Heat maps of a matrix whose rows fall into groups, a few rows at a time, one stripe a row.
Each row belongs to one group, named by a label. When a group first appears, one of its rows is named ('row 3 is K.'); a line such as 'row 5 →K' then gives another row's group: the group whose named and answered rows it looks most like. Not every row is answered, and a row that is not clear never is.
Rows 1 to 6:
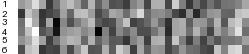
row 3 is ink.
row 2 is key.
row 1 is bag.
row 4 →ink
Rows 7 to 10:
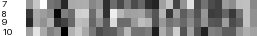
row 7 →ink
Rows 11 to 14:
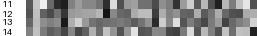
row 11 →ink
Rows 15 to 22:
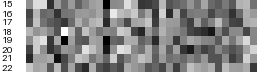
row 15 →ink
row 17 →key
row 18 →bag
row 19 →ink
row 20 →key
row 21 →key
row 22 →ink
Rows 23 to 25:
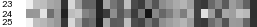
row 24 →ink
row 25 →bag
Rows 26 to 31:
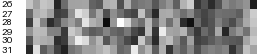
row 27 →key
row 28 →key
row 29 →bag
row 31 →key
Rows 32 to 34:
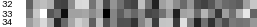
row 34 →bag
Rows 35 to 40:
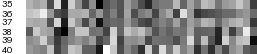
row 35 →ink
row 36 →bag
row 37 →ink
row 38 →key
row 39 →ink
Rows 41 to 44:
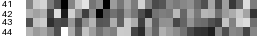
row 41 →key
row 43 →ink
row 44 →bag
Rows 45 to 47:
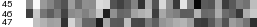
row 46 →key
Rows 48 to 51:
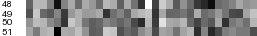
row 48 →bag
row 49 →key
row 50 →bag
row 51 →bag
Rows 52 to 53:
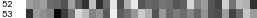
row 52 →ink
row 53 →key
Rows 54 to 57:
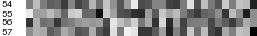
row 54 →ink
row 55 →bag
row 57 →ink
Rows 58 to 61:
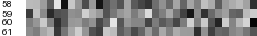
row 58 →ink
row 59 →key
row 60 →ink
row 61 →bag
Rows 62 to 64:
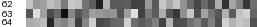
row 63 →ink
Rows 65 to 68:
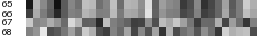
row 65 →key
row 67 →bag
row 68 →ink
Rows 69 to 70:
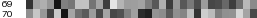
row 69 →key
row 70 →ink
